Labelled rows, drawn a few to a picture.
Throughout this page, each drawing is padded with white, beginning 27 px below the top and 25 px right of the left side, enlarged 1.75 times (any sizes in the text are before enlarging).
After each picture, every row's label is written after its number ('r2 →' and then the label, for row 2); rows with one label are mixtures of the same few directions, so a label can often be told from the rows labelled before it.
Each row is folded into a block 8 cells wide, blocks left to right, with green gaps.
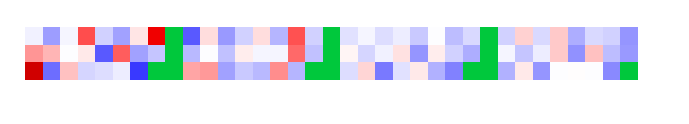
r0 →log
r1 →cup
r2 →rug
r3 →rug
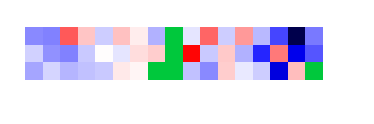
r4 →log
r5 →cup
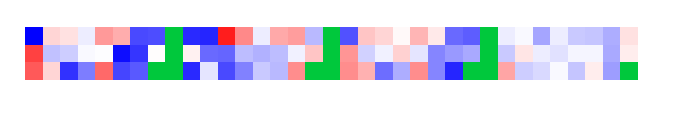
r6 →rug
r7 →log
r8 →rug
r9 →log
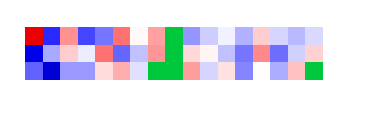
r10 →cup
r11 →rug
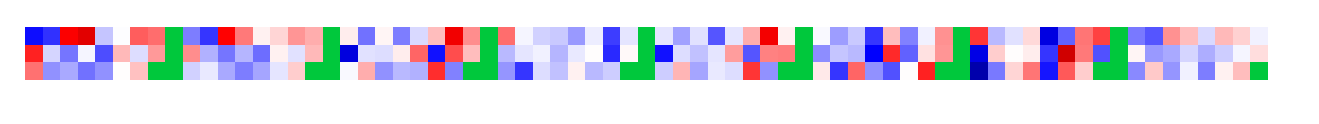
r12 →log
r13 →log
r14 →cup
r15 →cup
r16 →cup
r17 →rug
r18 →rug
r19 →log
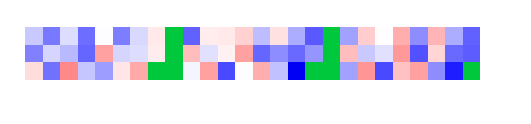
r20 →rug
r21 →rug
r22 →rug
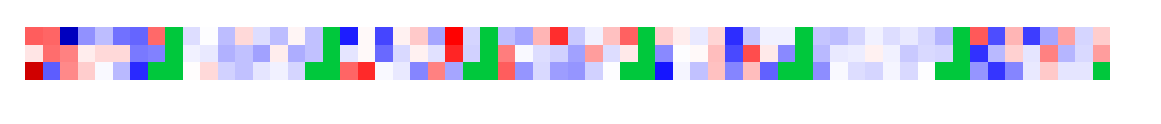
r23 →log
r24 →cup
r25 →cup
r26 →log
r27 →rug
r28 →log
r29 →cup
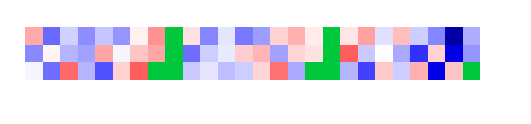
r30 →rug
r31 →cup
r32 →cup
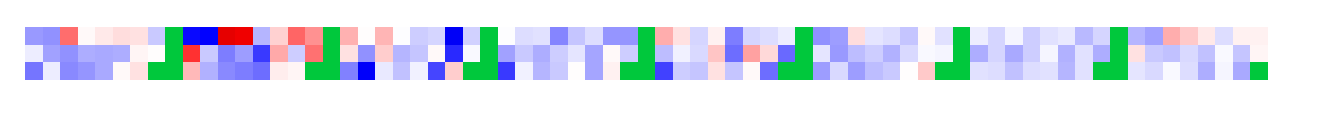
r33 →log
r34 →log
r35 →cup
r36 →log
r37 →rug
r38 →log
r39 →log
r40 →log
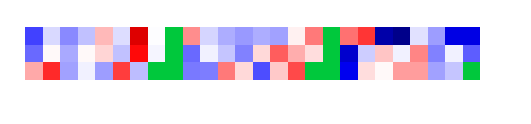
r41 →cup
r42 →rug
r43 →log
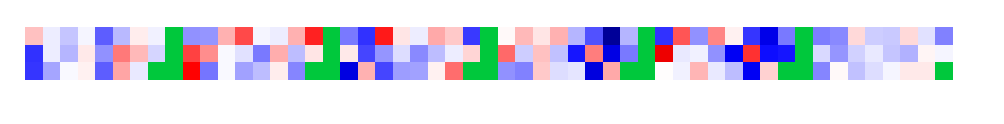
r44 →rug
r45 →log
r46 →log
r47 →cup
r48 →cup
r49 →log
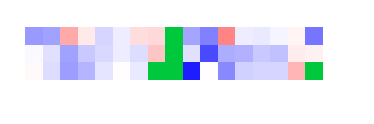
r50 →log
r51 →log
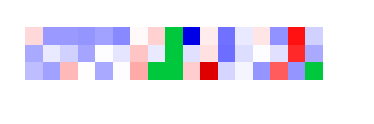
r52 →rug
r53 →cup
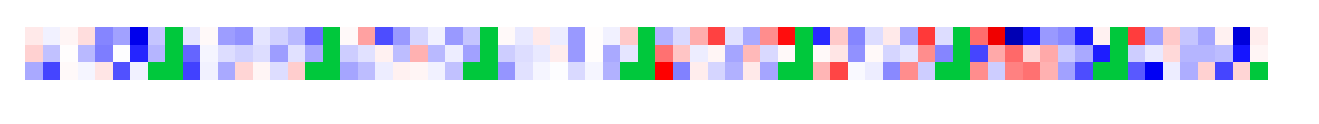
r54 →cup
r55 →log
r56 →log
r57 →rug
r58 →log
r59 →cup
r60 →log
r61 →cup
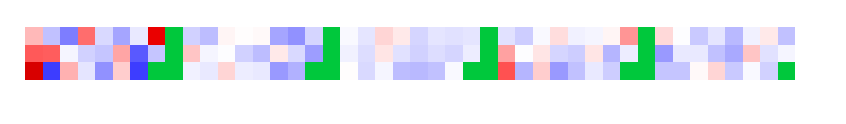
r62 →log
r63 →cup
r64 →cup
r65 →log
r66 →rug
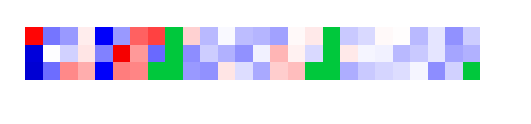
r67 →rug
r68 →rug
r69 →cup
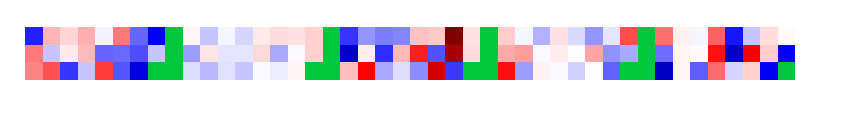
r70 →rug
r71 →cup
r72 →cup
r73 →log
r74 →rug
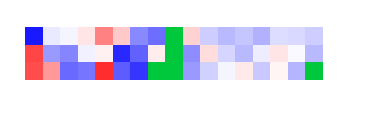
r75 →rug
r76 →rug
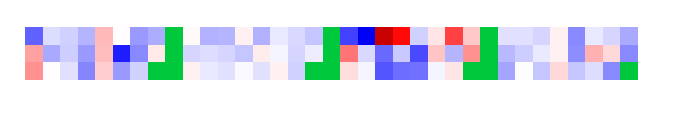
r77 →rug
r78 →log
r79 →log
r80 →rug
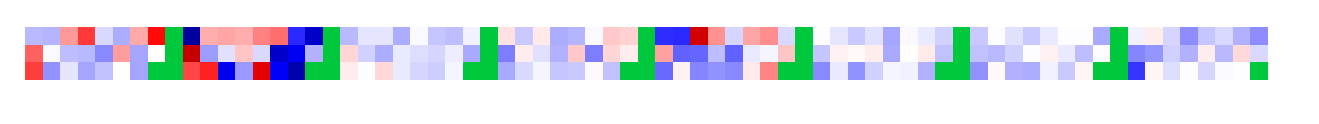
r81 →log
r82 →rug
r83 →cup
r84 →cup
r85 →log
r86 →rug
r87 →log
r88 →log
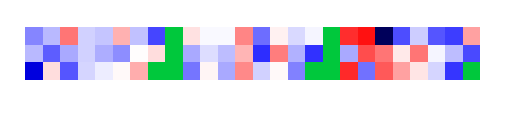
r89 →log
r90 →rug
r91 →log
